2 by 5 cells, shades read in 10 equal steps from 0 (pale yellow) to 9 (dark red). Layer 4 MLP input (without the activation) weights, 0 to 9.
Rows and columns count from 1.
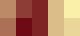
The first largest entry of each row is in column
3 2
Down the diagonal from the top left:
4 9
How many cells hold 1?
1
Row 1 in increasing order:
0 2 4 7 8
